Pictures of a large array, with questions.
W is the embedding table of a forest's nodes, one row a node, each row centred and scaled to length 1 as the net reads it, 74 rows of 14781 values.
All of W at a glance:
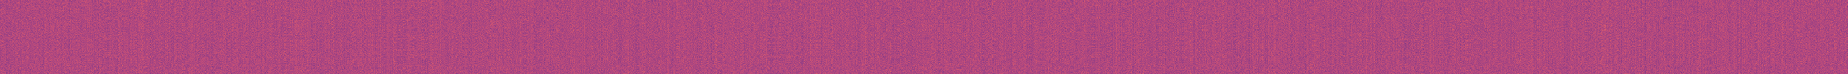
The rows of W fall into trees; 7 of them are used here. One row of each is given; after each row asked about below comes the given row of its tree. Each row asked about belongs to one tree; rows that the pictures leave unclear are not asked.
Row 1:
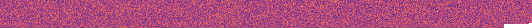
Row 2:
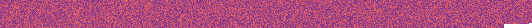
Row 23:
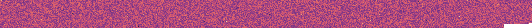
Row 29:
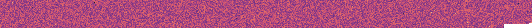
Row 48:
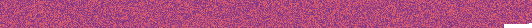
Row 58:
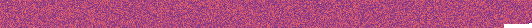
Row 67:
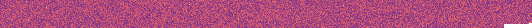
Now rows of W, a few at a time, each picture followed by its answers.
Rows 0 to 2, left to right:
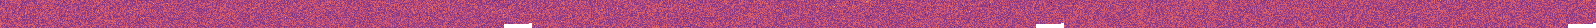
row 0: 1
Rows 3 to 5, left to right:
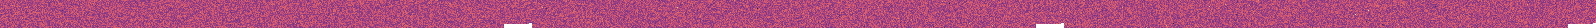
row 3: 48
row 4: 48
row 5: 1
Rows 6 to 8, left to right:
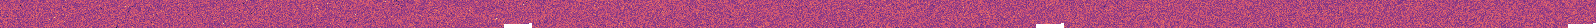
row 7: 2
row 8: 58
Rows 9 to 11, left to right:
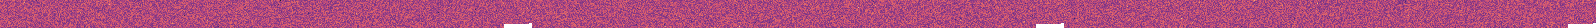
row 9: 58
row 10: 48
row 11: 58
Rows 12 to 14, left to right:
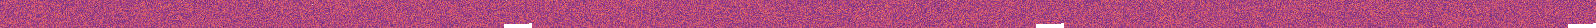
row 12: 48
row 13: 58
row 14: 1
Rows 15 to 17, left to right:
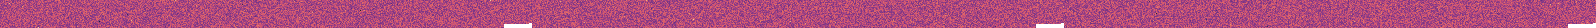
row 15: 67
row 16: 48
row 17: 1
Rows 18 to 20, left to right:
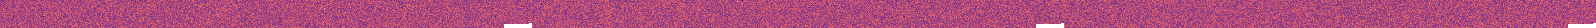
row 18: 1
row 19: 2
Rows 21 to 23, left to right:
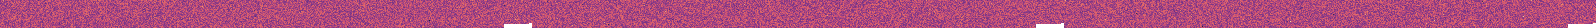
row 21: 67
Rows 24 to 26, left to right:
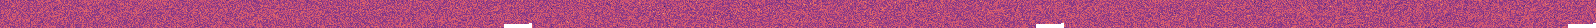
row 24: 67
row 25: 29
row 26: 58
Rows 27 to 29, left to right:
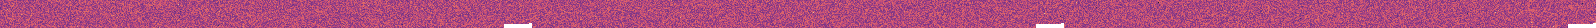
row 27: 67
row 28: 48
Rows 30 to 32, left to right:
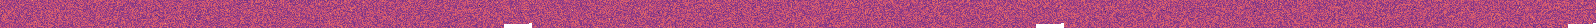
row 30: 29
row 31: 48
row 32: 58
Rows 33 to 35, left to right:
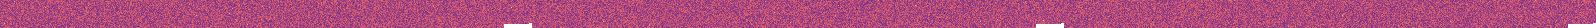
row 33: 67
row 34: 58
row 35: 2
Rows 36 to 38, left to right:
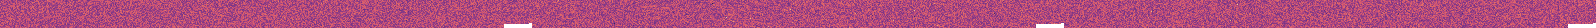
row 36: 67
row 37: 48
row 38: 2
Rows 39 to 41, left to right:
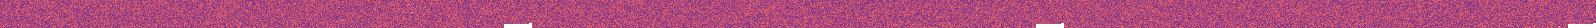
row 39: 1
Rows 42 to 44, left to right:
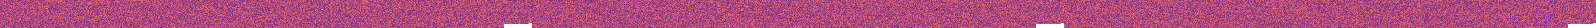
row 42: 67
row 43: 48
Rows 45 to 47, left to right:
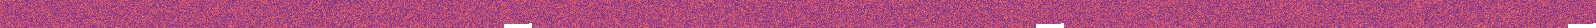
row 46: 48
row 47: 58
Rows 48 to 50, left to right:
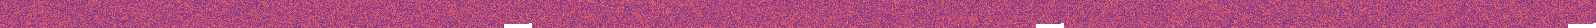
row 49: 67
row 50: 2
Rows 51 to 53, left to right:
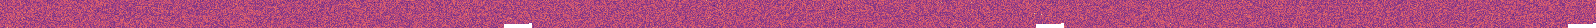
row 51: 58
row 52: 23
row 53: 58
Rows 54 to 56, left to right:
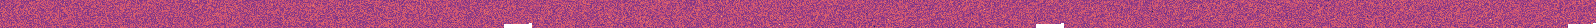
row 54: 1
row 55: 2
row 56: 48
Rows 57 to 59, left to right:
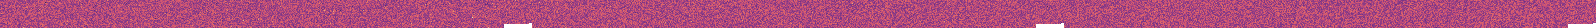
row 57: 48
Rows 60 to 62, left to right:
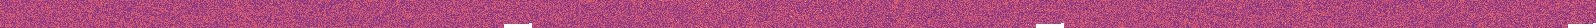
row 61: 67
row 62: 58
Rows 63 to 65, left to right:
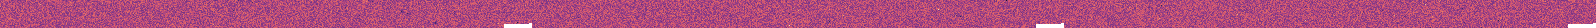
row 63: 67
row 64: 29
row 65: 2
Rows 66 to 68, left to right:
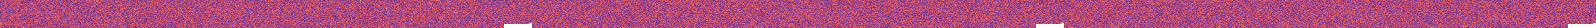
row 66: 1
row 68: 67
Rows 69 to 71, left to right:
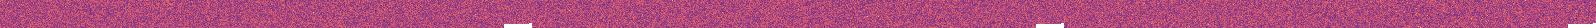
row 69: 29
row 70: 58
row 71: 23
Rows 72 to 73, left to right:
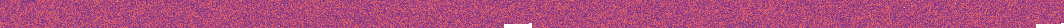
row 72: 1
